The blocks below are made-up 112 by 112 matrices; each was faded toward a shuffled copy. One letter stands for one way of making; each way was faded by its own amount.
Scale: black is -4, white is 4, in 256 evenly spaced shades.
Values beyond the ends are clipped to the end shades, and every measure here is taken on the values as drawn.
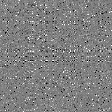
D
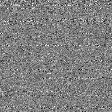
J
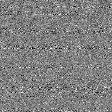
J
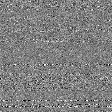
J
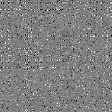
D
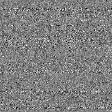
J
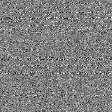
J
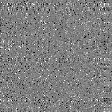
D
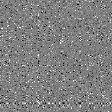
D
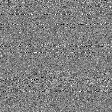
J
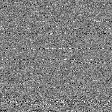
J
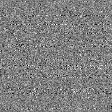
J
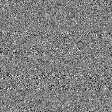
J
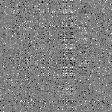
D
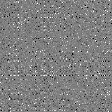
D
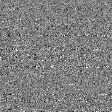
J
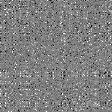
D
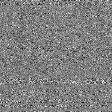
J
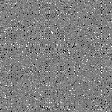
D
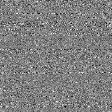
J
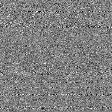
J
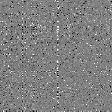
D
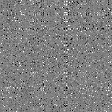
D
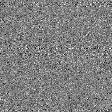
J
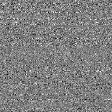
J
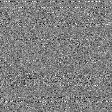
J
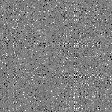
D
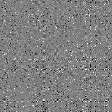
D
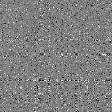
D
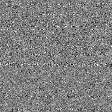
J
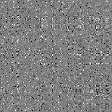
D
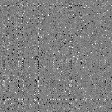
D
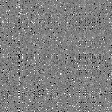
D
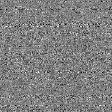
J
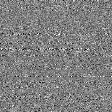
J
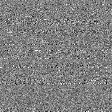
J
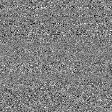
J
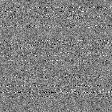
J
